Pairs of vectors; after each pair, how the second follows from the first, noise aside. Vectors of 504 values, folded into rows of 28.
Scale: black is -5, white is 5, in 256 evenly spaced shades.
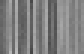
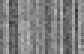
wrapped around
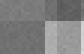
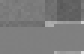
partly zeroed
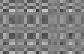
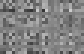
sign-scrambled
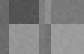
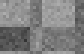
wrapped around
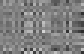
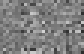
sign-scrambled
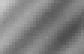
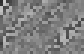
sign-scrambled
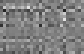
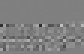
partly zeroed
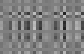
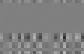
partly zeroed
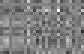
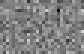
sign-scrambled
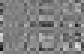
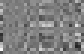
negated
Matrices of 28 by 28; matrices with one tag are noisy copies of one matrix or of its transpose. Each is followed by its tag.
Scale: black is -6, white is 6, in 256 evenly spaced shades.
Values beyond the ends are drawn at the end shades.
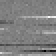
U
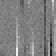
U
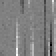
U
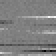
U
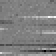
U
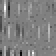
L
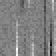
U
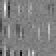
L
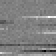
U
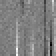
U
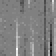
U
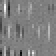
L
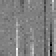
U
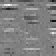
L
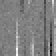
U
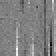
U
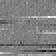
U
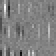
L
